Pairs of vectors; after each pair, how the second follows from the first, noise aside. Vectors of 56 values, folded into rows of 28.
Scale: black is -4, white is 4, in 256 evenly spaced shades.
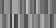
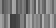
sign-scrambled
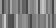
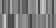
copied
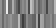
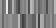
copied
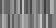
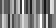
scaled up
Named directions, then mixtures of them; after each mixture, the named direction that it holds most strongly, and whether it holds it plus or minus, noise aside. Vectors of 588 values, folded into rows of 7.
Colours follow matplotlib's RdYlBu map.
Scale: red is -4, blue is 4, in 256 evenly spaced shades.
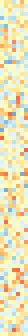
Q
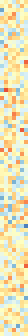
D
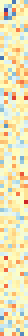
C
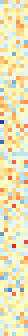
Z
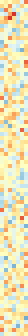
D, plus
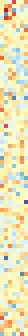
C, minus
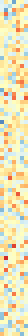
C, plus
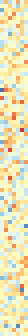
D, plus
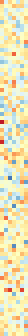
Z, minus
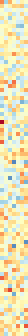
Z, minus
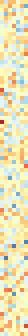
Z, minus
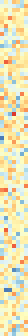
Q, minus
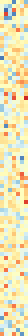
C, plus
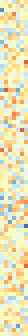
D, plus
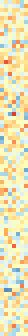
Q, minus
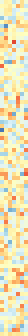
Q, plus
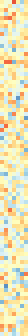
Q, minus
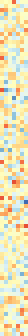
D, minus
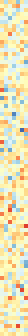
D, minus
